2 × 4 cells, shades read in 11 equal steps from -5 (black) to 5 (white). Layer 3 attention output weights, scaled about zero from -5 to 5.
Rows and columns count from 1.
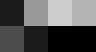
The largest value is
3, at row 1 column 3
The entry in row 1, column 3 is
3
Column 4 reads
2 -5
